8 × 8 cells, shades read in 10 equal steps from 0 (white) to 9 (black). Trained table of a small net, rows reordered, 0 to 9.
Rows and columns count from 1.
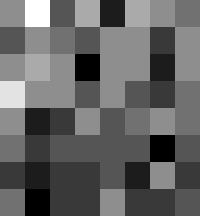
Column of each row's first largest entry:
5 7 4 7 2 7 2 2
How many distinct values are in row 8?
5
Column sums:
36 43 46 48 42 43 50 42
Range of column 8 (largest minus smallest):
3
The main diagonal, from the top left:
4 4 4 6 6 6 4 6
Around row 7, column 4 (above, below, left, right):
6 7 7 6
